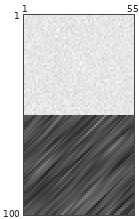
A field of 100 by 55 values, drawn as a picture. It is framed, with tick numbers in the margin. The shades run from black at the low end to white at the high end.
It is made of 2 by 1 panels. Panel 1,1: very high, fine-grained, faint in contrast. Panel 2,1: low, slanting up to the right.
